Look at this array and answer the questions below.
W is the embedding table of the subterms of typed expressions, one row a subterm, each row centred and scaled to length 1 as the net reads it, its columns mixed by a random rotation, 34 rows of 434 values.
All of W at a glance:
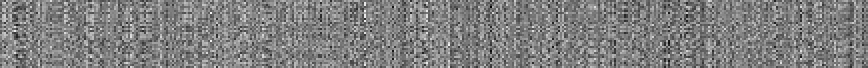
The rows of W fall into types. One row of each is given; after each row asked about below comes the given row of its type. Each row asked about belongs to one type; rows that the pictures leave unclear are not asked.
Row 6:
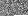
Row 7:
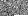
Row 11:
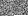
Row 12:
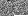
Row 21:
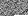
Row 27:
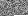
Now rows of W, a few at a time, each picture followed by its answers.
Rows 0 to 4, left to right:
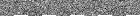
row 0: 11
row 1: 7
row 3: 12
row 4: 12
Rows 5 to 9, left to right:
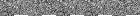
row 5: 7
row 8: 7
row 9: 27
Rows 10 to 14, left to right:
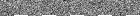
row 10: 7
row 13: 21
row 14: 27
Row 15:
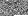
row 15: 21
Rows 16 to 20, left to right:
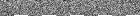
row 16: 7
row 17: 27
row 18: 12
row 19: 11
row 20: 6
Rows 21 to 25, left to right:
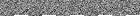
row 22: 21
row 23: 11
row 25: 12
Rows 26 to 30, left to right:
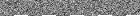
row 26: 21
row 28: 27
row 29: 12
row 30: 21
